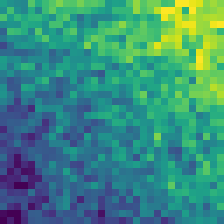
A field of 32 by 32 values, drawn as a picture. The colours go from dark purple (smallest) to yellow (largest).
Mirror symmetry: none. Slope: up to the top right. Ninth with the lowest average: bottom left. Histogram: bell-shaped. Ninth with the highest average: top right.
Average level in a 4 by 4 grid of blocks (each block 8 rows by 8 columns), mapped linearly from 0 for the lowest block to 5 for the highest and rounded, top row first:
3345 | 2234 | 1223 | 0113
